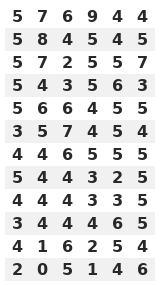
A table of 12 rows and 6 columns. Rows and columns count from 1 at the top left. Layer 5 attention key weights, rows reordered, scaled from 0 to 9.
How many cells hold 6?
8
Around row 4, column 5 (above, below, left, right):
5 5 5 3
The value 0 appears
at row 12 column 2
